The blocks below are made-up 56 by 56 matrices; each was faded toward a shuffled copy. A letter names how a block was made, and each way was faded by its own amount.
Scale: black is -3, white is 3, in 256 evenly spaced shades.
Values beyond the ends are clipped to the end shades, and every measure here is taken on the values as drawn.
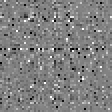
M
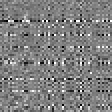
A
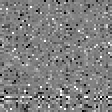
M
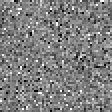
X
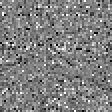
X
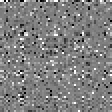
M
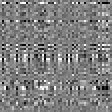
A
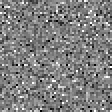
X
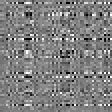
A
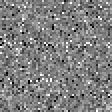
X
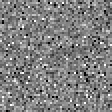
X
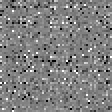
M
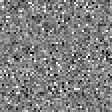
X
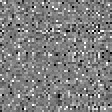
M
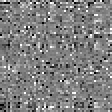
M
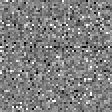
X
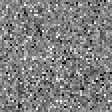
X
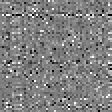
M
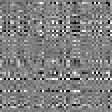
A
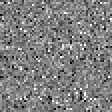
X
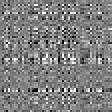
A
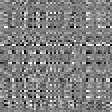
A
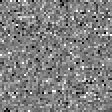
X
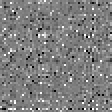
M
